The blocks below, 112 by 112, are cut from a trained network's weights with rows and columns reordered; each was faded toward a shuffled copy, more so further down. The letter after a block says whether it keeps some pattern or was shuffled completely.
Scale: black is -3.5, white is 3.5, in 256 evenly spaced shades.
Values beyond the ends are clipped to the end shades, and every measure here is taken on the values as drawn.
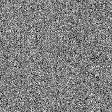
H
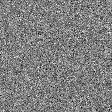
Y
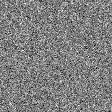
Y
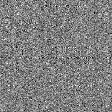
H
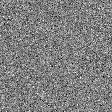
Y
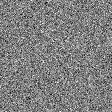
Y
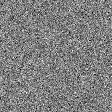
Y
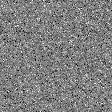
Y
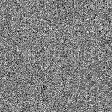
H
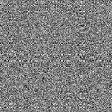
H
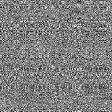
H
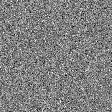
Y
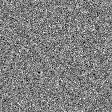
Y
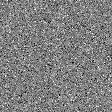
Y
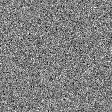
Y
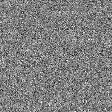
H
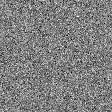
Y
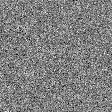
Y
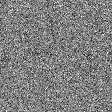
Y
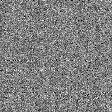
H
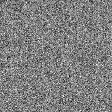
H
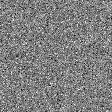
Y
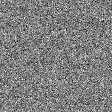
Y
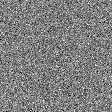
Y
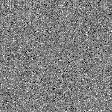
H
